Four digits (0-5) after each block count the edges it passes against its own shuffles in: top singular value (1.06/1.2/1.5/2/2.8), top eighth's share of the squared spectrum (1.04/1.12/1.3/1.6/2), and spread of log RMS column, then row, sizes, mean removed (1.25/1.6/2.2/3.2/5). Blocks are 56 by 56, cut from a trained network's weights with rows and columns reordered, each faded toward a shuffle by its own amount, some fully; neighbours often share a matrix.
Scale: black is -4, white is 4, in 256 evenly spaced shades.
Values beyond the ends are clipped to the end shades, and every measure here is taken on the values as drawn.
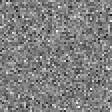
2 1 0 0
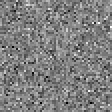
2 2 0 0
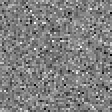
0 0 0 0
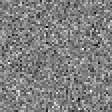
1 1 0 1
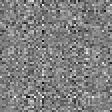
4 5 2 3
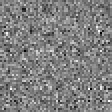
3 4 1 2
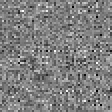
3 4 2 3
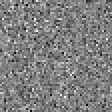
0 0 0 0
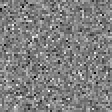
0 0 0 0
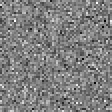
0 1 0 0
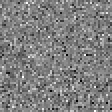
1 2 0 1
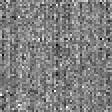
3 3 1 2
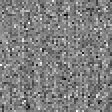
2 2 0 1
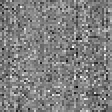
3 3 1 2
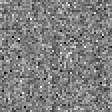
1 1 0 0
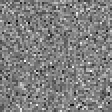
0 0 0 0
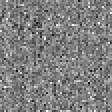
2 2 0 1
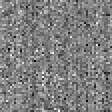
2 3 1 2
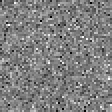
0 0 0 0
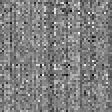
3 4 2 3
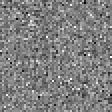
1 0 0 0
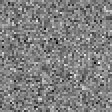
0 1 0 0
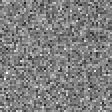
0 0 0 0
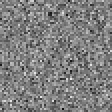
2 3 0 1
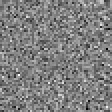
3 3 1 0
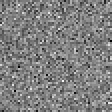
1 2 1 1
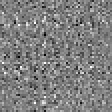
3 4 3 2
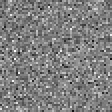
1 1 0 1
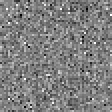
1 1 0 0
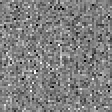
1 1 1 0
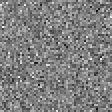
1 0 0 0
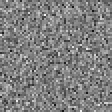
0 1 0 0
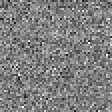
2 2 0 1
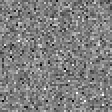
0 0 0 0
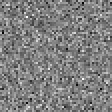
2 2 0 1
